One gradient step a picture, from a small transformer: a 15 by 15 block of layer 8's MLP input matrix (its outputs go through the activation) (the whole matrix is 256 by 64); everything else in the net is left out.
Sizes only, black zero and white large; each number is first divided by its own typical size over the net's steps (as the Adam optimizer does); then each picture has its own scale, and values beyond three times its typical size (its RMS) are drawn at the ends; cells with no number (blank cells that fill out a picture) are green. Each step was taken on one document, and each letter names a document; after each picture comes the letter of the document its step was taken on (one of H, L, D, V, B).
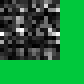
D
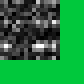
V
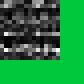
V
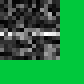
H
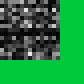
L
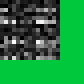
V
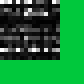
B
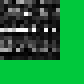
B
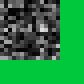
V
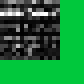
B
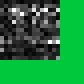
D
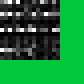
B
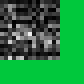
D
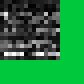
V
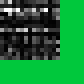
B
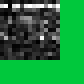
D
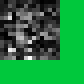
H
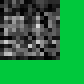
V
